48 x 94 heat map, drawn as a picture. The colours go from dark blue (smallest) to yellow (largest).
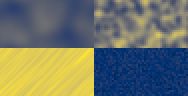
The table splits into 2 rows of 2 panels. Panel 1,1: low, smooth. Panel 1,2: middling, blotchy, strong in contrast. Panel 2,1: very high, slanting up to the right, faint in contrast. Panel 2,2: very low, fine-grained, faint in contrast.
